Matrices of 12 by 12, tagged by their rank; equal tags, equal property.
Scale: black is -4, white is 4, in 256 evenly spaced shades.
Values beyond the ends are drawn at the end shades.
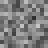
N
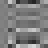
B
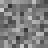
N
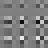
B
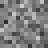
N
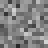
N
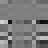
B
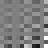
B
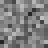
N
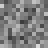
N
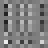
B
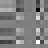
B
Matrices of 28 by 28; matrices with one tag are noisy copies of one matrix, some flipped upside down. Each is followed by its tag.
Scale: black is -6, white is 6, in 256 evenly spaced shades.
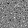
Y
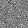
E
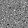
Y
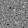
Y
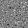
Y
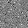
E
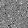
E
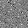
E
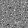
Y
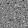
Y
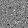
Y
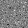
Y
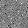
E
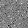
E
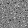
Y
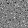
Y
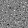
Y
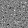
Y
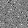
E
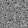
Y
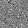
E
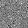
E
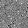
E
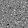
Y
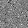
E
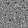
Y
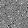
E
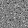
Y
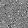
E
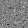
Y
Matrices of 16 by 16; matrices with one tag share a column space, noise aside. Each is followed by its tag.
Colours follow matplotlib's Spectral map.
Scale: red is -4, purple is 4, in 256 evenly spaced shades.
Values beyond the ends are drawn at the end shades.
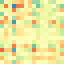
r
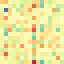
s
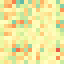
r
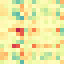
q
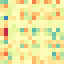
q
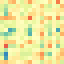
q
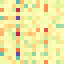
s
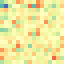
r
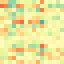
r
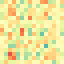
q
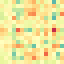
q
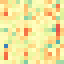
q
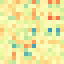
q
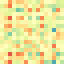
s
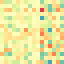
s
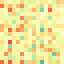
s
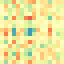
q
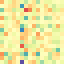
s
